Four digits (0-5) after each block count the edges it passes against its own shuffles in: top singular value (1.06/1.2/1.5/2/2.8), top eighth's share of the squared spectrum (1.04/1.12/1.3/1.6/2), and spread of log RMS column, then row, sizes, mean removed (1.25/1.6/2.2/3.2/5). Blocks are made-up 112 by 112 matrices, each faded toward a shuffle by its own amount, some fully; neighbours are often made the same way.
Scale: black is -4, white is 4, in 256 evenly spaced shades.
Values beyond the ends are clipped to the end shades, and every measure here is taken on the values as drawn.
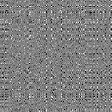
5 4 3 3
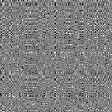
5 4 3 3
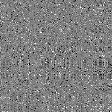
4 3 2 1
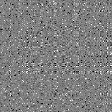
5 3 2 2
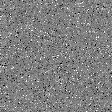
3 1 0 0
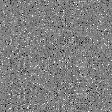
4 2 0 1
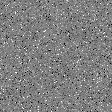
0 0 0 0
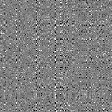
5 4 3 3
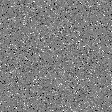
0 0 0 0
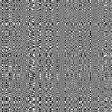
5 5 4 4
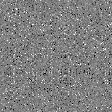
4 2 1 1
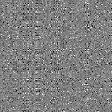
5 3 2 2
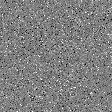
2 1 0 0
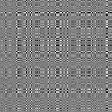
5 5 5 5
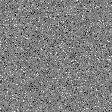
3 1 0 0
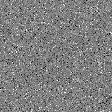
3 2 0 0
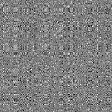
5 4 3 3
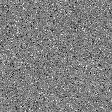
1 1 0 0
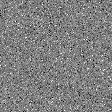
3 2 1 0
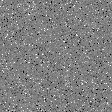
0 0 0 0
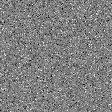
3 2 0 0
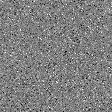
3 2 0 0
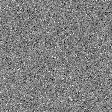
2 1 0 0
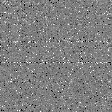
4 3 1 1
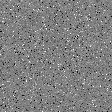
0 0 0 0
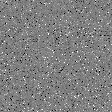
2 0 0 0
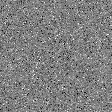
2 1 0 0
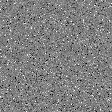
0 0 0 0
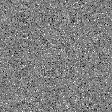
3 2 1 0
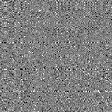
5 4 2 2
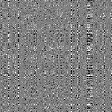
5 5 4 3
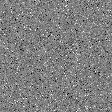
1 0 0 0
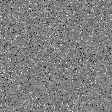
1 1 1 0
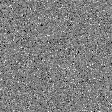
1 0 0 0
